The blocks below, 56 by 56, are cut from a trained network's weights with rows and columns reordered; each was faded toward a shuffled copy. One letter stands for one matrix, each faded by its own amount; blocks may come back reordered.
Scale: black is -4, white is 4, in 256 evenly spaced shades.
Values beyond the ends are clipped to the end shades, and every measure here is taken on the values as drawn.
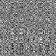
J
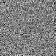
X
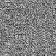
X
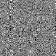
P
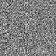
X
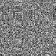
X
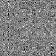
P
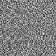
X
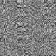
X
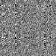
J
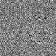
X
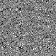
P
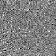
P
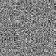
X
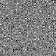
P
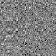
P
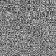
X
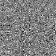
P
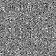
P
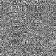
X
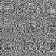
J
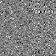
P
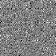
P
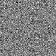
X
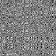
J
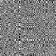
J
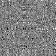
P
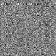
X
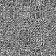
X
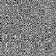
J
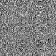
X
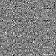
P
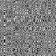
J
